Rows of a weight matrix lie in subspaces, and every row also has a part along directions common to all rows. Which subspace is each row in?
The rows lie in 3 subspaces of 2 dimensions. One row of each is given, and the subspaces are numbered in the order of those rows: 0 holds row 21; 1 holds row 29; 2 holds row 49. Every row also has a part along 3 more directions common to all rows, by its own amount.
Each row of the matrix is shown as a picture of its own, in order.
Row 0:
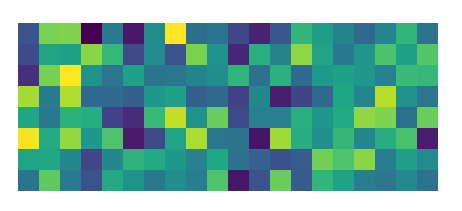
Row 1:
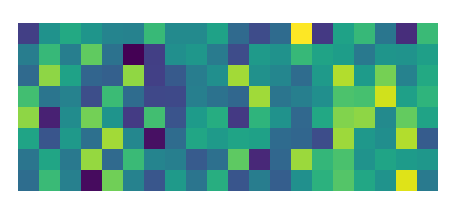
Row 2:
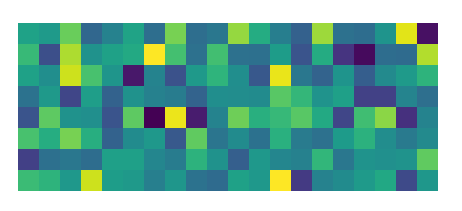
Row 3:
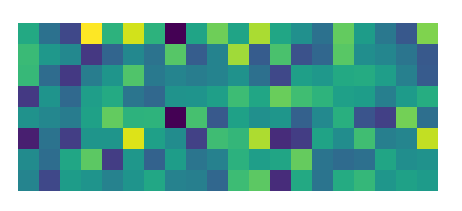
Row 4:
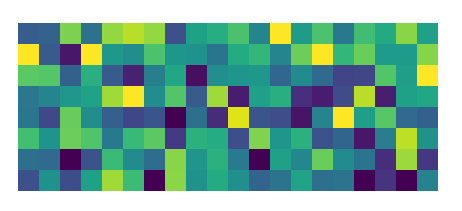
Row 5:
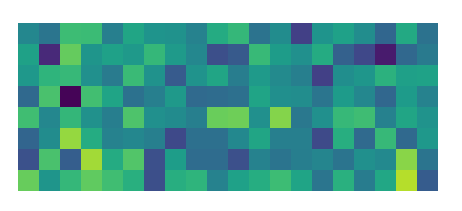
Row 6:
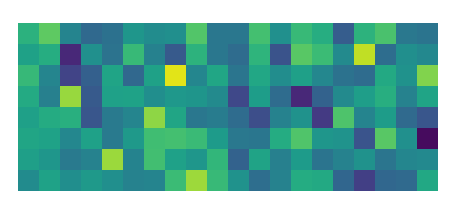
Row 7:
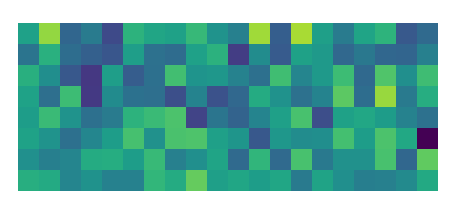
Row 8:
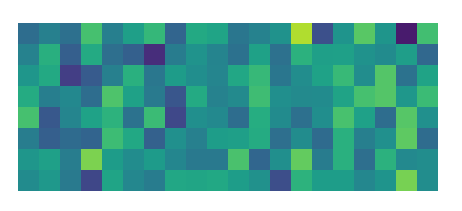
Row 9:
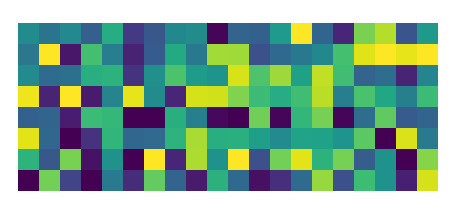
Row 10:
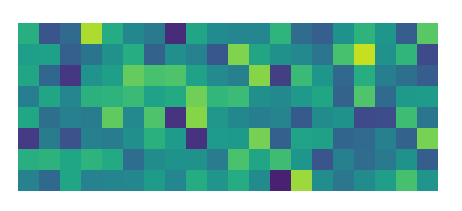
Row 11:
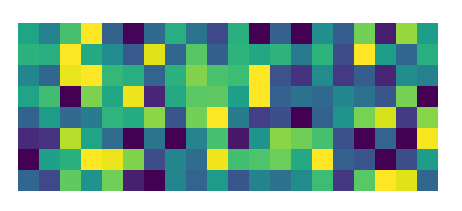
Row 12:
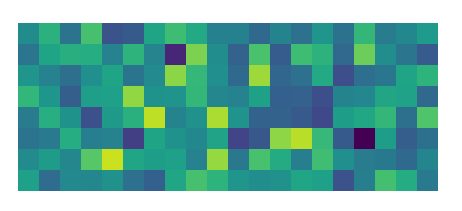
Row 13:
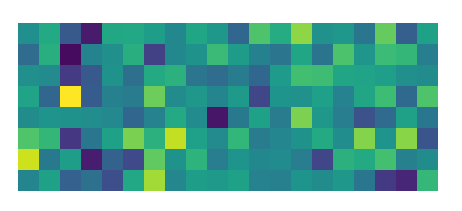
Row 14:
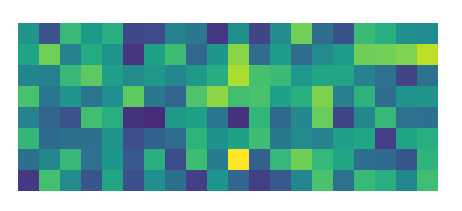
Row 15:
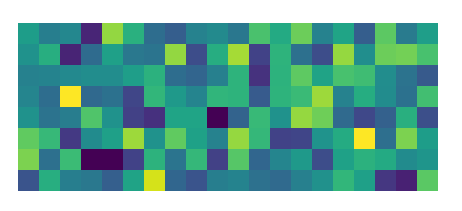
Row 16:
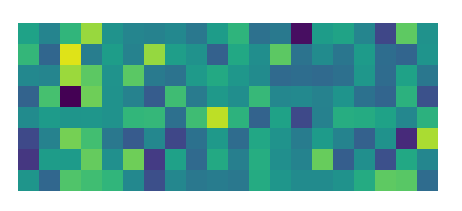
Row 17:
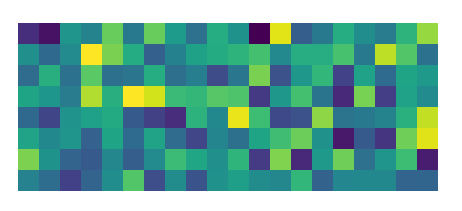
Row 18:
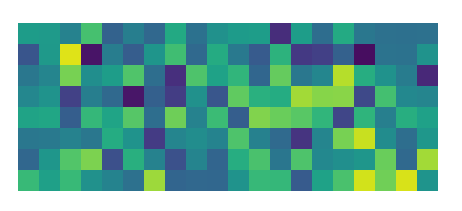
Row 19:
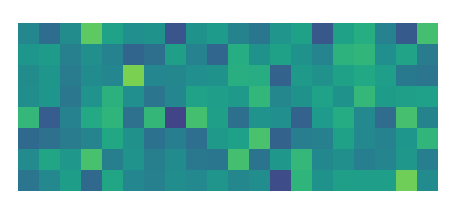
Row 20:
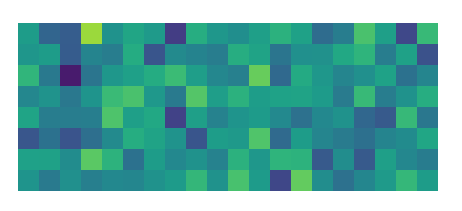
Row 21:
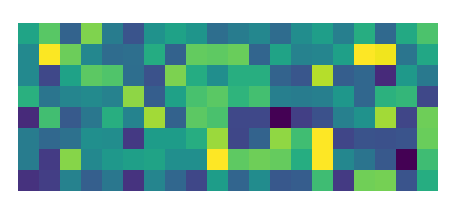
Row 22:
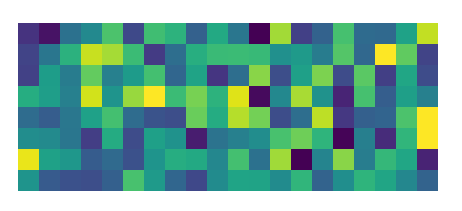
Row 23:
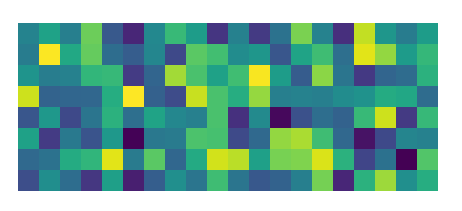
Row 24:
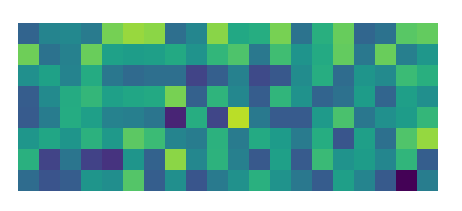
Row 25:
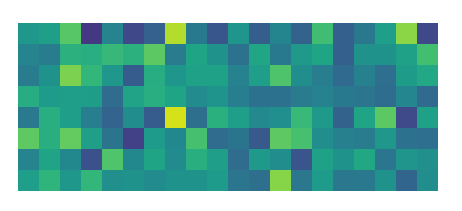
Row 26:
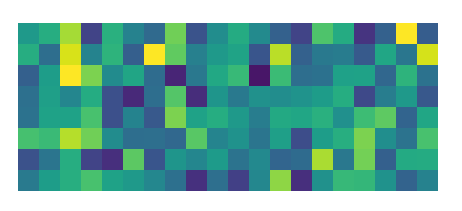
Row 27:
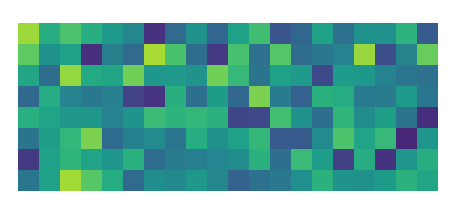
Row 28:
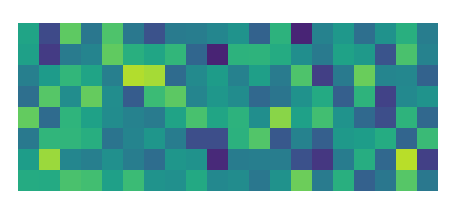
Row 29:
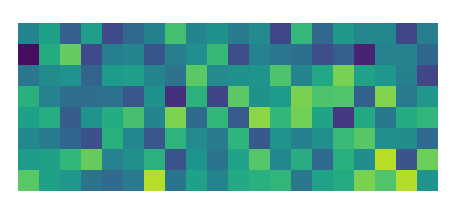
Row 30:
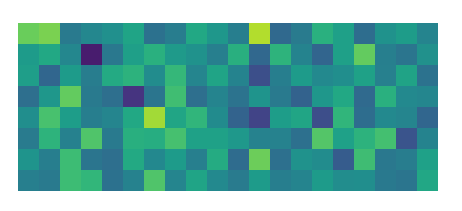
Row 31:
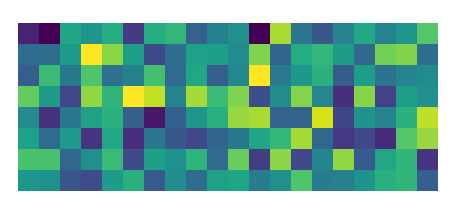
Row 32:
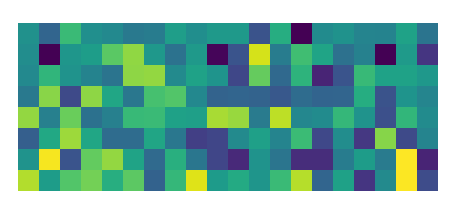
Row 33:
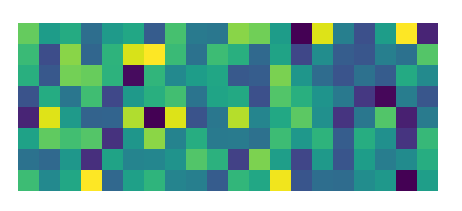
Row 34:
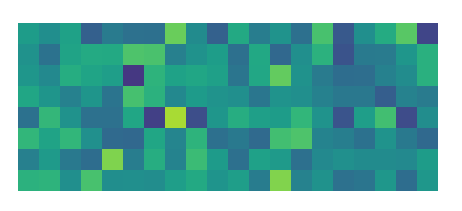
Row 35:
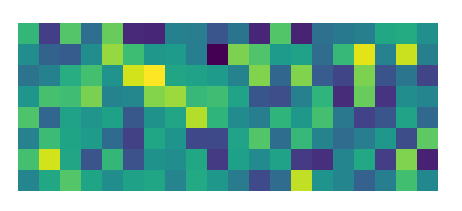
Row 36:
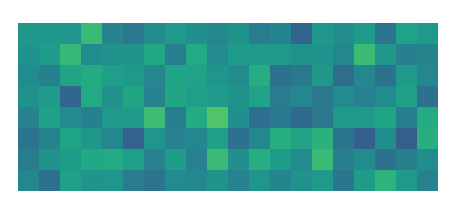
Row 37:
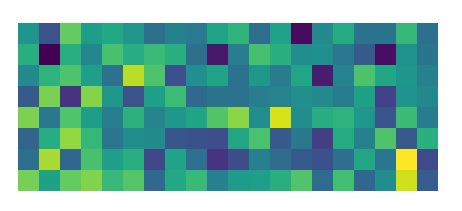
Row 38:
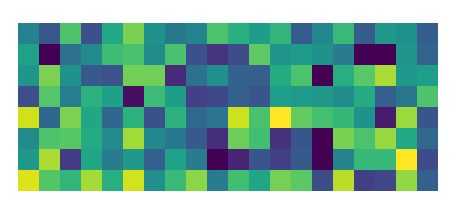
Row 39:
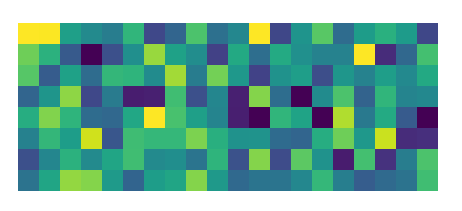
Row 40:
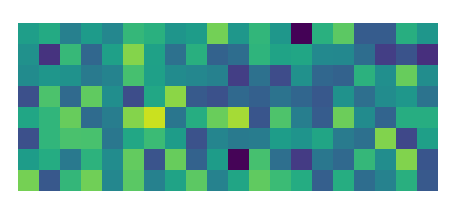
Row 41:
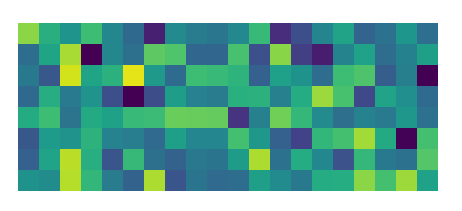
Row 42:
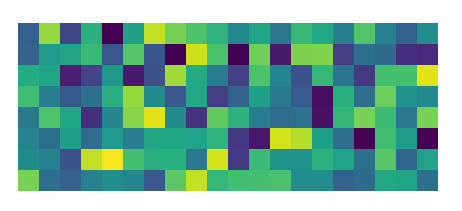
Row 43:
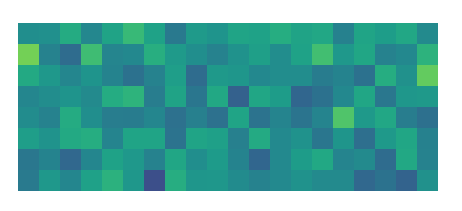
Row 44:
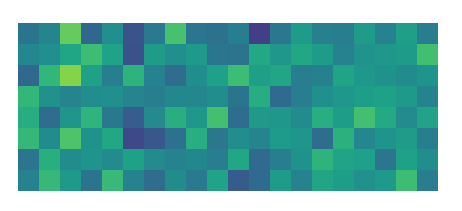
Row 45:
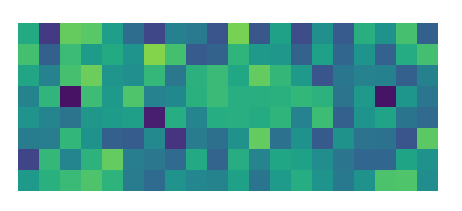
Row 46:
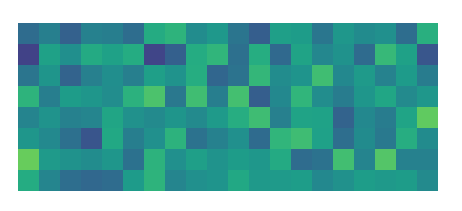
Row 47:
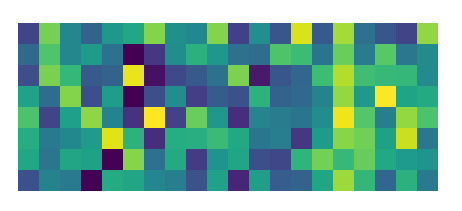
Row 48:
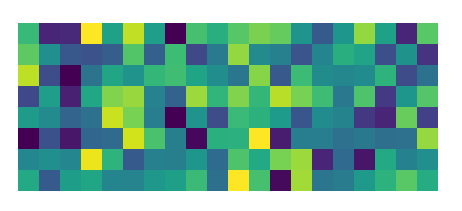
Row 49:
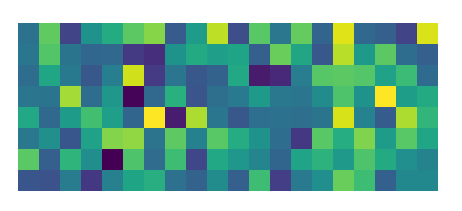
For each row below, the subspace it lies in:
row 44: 2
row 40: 0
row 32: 0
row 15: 0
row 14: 0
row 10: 2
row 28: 0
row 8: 2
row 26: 2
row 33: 2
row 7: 1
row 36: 0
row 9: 0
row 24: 1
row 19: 2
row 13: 0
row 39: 1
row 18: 1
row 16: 0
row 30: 1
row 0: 2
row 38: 0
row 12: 0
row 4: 1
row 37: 0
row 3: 2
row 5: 0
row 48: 2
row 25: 2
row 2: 2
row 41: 1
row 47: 2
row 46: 1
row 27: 1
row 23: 0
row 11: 0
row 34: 2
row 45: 2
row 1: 2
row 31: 1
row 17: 1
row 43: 1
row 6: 1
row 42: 0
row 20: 2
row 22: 1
